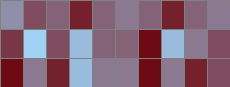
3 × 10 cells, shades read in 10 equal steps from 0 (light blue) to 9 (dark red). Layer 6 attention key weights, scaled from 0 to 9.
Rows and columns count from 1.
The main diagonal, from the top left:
3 0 8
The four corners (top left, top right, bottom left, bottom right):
3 4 9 6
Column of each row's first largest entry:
4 7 1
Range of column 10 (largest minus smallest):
2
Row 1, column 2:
6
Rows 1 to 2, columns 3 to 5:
5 8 5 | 6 1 5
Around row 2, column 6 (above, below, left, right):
4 4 5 9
